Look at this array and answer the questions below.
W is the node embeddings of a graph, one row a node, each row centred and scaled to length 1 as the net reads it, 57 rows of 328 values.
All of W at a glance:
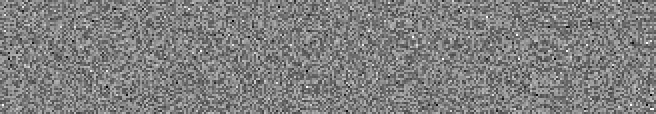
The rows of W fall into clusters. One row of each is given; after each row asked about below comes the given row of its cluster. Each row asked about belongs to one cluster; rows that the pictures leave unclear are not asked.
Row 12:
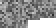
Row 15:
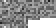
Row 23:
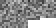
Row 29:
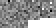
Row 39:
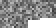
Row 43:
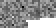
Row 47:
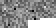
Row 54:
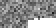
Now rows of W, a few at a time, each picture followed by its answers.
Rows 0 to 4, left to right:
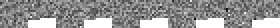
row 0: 12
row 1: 43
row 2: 15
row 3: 47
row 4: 43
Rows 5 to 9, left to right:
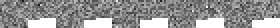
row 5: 47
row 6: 12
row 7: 15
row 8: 29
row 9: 54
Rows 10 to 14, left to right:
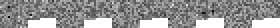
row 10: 12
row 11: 43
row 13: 43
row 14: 39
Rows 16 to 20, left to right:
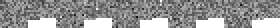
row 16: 23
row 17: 43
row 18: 15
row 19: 23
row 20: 47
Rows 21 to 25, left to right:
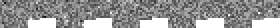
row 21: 47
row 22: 12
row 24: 47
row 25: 43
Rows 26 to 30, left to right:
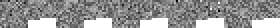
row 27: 54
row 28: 29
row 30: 47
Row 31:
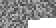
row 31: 39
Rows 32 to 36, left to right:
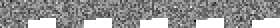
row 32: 15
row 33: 12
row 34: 29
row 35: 43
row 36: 39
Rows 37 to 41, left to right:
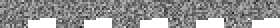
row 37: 15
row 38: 15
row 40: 23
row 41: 23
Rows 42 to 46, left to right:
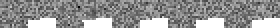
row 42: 15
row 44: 54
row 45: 15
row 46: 54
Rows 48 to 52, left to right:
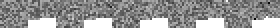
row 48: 43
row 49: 39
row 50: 54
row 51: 23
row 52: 47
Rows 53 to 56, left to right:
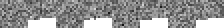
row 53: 29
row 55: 23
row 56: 39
